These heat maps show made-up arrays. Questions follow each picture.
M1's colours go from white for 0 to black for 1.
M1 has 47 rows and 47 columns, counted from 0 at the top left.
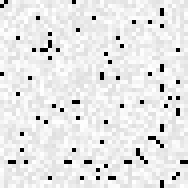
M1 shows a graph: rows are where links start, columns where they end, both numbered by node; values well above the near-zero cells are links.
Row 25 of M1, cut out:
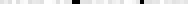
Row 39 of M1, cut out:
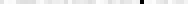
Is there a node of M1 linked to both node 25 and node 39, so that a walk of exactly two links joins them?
yes
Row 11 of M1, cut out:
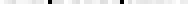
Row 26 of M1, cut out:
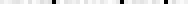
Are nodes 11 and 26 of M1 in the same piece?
yes
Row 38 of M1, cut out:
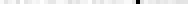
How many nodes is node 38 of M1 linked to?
1
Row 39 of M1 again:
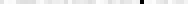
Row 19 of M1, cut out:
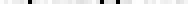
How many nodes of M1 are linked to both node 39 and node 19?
0
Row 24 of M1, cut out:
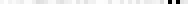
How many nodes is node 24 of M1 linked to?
2
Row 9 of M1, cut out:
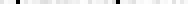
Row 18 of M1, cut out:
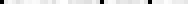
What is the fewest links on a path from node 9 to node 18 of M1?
4
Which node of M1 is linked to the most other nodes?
node 40
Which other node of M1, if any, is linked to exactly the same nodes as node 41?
node 13
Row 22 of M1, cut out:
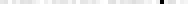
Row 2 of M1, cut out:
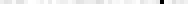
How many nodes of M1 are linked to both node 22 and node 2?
1
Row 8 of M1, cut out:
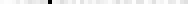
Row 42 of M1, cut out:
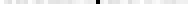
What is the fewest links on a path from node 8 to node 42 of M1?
4
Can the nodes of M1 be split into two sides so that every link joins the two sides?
yes
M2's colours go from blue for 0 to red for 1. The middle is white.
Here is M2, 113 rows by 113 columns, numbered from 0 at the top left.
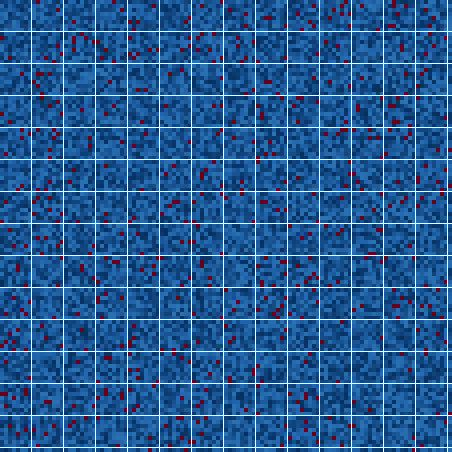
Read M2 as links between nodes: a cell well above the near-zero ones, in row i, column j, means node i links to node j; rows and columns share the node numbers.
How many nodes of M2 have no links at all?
2
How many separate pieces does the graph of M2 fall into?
3
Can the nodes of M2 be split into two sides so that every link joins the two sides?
no
